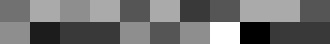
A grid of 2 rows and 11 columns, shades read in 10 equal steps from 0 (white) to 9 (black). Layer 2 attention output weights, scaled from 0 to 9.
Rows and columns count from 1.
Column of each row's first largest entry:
7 9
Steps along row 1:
down up down up down up down down same up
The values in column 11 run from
6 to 7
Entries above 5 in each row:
4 7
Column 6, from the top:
3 6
